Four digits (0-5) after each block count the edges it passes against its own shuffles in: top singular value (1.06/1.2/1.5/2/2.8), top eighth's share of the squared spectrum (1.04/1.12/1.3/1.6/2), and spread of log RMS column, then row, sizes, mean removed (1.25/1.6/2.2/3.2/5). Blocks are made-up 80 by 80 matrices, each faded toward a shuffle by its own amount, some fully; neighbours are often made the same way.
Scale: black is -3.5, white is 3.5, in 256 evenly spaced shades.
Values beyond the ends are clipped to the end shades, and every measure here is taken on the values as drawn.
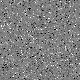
0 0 0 0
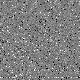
3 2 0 1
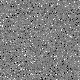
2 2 0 1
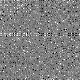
4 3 1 2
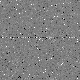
3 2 0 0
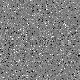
3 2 0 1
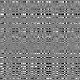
5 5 3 4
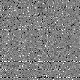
4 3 1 2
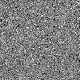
3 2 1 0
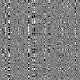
5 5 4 2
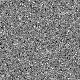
0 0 0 0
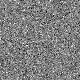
0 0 0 0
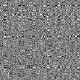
4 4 2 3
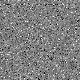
3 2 0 1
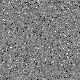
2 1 0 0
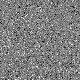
2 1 0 0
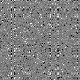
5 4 2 2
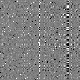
5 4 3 2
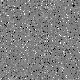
3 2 0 0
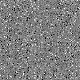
3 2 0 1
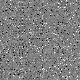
3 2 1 0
